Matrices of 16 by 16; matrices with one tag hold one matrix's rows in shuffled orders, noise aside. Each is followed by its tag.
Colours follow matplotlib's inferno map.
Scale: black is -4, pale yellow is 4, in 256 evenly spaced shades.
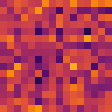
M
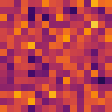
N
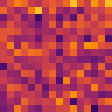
M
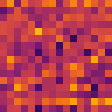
M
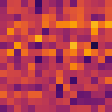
M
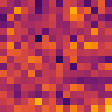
M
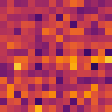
M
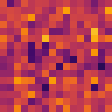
N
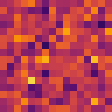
N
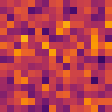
N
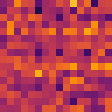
M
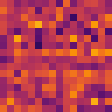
M
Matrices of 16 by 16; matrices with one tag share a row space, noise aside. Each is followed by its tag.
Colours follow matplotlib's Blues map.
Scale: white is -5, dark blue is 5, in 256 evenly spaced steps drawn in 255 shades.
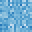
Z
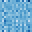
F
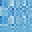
Z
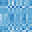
Z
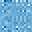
F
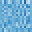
F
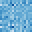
Z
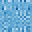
F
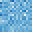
Z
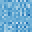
F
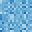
Z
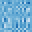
F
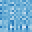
Z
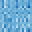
F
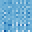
F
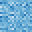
Z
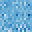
F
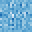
Z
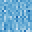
F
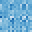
Z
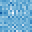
Z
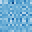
Z
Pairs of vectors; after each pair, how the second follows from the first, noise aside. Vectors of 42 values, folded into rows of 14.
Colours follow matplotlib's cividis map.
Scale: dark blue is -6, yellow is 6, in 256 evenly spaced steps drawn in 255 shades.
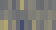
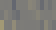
partly zeroed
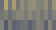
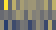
scaled up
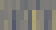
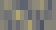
shuffled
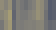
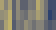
scaled up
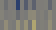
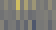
negated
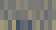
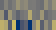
scaled up
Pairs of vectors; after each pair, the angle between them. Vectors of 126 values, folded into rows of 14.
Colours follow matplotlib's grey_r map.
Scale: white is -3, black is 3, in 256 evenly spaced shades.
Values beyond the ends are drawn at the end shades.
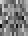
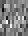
partly opposed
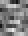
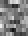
nearly opposite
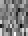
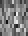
partly opposed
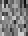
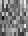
nearly opposite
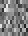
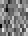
nearly opposite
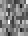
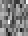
nearly parallel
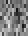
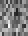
nearly parallel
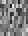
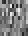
nearly opposite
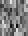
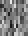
nearly parallel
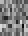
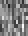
partly opposed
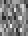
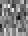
partly opposed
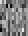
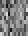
partly aligned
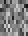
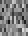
partly aligned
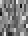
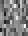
partly opposed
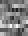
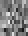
partly aligned
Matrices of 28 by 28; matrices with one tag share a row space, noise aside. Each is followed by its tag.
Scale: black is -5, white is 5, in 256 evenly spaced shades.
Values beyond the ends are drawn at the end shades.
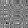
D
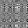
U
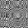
D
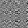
U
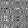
D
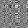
U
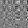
U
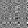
U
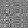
D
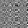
U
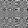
U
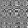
U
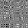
D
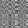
U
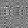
D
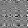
U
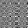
U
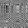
D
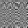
U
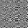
U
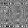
D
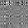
D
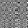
U
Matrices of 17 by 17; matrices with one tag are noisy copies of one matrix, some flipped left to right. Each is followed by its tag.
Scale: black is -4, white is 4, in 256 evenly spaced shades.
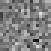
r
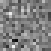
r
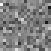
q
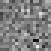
r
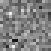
r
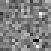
r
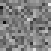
q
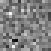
r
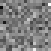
q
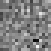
r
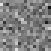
q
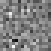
r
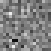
r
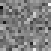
q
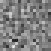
r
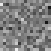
q
